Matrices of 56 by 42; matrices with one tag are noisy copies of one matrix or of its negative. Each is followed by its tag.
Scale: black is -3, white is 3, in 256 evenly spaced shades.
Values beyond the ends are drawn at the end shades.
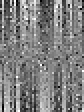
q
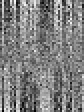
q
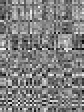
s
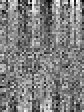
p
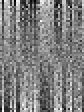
q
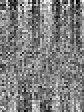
p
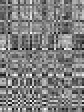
s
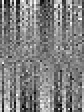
q
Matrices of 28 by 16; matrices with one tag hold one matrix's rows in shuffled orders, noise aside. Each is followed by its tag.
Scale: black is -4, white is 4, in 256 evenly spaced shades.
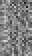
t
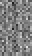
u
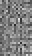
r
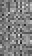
r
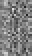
t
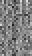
u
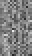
t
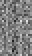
u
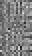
r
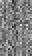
u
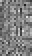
r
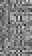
r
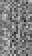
t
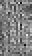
r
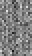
u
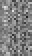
t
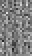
u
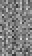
u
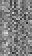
t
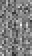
u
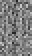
u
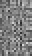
r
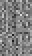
u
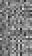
r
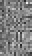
r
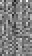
u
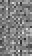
r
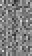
u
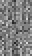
u
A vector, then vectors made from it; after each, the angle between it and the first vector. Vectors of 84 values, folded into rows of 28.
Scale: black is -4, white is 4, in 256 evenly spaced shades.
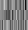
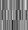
partly opposed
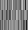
partly aligned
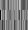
orthogonal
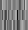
orthogonal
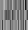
nearly parallel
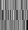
orthogonal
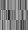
partly aligned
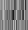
partly aligned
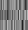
partly aligned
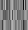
partly aligned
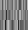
partly aligned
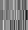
partly aligned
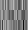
partly aligned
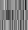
nearly parallel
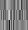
partly opposed
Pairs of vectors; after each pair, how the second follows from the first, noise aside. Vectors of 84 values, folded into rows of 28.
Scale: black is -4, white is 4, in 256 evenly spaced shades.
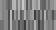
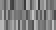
shuffled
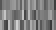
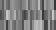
shuffled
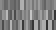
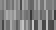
sign-scrambled
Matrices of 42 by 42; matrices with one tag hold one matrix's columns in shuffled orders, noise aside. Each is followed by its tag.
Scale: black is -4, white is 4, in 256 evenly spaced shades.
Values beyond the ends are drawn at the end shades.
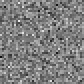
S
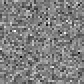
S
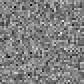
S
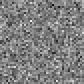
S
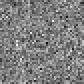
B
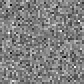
S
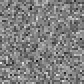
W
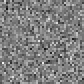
W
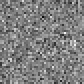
B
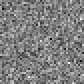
W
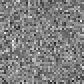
B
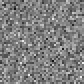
W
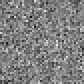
B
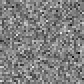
S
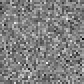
W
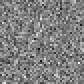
W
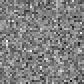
B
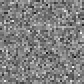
S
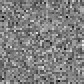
B
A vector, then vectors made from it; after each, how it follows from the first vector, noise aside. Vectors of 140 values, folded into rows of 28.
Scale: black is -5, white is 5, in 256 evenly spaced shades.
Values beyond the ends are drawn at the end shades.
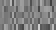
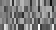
scaled up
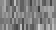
sign-scrambled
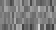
sign-scrambled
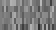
sign-scrambled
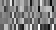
scaled up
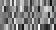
scaled up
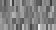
sign-scrambled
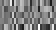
scaled up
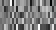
scaled up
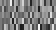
scaled up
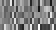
scaled up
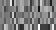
scaled up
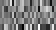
scaled up
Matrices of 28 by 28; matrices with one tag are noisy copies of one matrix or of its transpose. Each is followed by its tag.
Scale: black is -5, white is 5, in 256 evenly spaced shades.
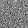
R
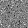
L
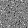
L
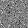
L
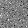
R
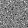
L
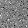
R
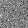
R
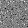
L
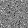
L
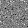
L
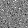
R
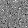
R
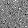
R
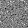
L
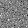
R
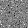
L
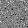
L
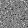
L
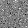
R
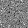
L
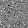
L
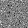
L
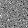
R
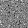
L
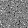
L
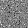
L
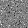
L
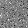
R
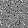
L
